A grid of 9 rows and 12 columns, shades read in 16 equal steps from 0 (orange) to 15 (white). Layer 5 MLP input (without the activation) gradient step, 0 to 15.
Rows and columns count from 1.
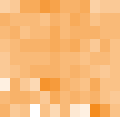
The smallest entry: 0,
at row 9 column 10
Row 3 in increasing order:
4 5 5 5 5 6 6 6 6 6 6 7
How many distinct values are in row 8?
5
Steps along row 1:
down down same down up up same down up down same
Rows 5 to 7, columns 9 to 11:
7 6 6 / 6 7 8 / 7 4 7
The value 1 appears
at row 7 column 5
